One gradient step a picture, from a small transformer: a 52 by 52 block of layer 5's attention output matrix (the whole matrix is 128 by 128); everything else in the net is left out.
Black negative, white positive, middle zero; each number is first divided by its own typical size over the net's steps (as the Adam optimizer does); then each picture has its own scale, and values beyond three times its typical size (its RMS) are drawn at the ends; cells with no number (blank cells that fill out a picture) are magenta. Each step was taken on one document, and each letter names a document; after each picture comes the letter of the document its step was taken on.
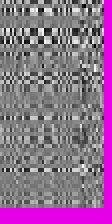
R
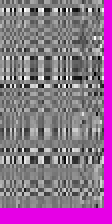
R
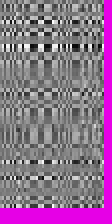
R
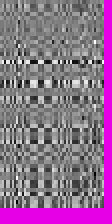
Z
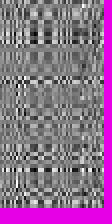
R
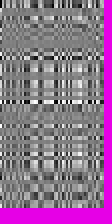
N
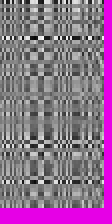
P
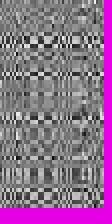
P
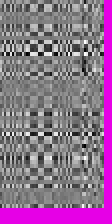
P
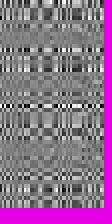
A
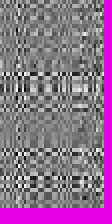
Z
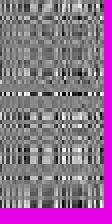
A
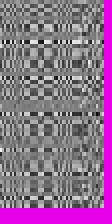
N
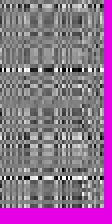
A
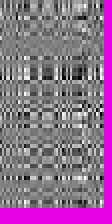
A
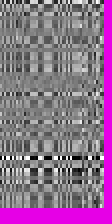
P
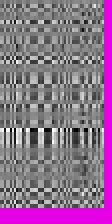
Z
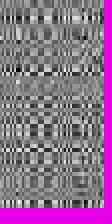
P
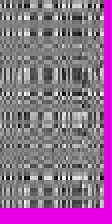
A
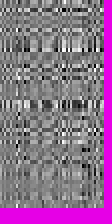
A
